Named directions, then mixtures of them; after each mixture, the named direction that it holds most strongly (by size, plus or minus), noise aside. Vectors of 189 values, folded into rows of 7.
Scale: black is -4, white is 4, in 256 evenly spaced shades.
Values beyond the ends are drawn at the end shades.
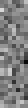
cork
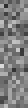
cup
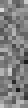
cork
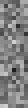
cup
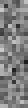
cork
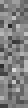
cup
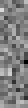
cork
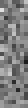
cork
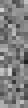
cork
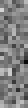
cork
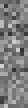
cup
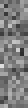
cup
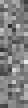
cork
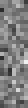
cork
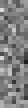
cork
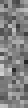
cork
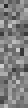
cup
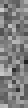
cork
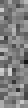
cork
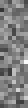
cork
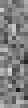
cork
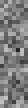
cup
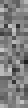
cork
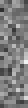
cork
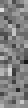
cork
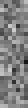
cork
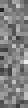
cork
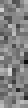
cork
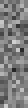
cup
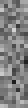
cork
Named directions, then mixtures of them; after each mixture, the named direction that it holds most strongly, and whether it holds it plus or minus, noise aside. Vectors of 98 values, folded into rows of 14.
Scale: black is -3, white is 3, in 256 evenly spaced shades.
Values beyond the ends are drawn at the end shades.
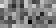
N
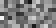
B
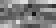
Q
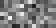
B, minus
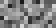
N, plus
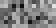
N, plus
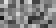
B, minus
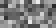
N, minus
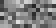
B, minus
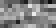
Q, minus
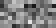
N, minus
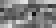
Q, plus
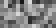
B, minus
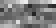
Q, plus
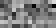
N, minus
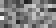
B, plus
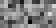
N, plus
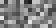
B, plus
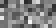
N, minus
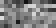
Q, minus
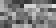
Q, minus
